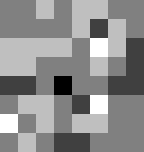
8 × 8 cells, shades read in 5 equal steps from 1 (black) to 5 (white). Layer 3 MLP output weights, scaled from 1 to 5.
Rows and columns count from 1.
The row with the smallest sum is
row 5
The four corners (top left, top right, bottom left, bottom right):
3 3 3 3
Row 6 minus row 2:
0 1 1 0 -2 3 -1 0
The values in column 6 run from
2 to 5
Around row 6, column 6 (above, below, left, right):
3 4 2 3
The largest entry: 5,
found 3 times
